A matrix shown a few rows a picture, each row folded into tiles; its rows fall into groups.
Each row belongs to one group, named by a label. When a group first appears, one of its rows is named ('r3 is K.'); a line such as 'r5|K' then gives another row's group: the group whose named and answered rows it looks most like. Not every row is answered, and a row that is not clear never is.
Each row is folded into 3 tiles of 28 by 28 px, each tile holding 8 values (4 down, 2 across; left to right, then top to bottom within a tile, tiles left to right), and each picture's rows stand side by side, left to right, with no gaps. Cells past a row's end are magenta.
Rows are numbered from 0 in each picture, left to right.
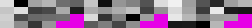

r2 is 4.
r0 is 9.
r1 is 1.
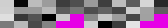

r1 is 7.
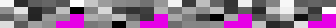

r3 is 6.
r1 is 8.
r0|9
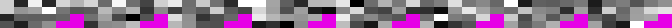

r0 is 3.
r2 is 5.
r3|4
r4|9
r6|1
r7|6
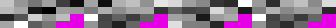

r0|8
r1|9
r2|5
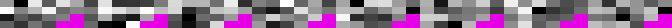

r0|3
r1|6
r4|9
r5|7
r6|8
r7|9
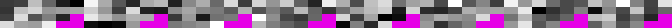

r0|6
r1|4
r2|6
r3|5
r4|1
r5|7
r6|8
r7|5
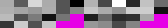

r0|1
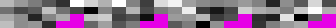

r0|5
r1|5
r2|8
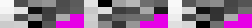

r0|8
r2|8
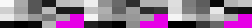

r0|4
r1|4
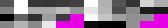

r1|4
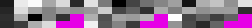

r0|6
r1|8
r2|9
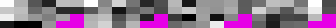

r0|4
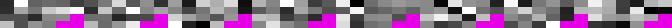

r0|6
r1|6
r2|7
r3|5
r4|9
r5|7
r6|1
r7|4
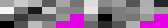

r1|3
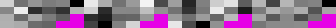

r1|3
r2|7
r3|1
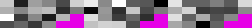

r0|1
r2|8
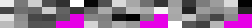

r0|5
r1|6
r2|7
